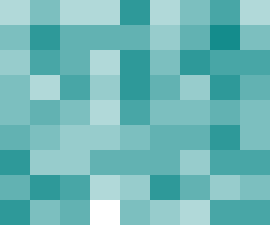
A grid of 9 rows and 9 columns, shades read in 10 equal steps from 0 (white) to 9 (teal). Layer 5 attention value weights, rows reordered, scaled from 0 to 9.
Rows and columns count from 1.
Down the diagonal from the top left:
3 8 6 4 7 6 4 4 7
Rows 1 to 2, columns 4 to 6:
3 8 3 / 6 6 4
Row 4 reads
5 3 7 4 8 6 4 8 6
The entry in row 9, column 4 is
0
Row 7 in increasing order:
4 4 4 6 6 6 7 7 8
